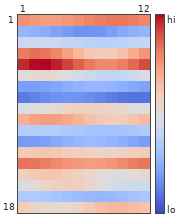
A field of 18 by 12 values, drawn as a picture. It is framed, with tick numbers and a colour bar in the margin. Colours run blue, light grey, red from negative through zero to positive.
Streaks run across, left to right. The ninth with the highest average is the top left. There is no overall slope. Horizontal stripes repeat 4 times down the table.
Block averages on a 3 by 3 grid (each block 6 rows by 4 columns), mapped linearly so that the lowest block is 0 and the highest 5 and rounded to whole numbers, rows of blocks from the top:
544 / 010 / 444
